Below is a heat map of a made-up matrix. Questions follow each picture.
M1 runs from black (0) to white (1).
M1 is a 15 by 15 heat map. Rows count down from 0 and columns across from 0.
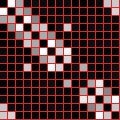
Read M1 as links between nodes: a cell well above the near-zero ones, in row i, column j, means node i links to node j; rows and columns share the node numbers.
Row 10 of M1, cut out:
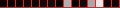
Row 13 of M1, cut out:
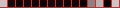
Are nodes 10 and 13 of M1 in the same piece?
yes
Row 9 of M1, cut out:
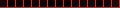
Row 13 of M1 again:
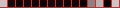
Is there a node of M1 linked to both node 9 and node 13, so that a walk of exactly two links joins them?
no
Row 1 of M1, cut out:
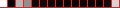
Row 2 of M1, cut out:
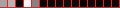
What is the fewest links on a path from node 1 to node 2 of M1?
1
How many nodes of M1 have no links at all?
1
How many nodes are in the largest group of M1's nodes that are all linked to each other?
3
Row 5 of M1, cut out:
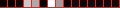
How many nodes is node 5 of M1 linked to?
4
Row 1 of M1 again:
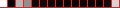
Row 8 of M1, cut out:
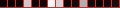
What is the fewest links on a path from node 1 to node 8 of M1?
2
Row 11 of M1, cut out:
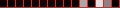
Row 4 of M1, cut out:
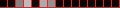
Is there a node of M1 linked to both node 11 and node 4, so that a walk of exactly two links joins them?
no
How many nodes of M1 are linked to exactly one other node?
0
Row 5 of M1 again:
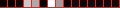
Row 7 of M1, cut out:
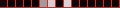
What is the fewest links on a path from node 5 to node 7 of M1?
1
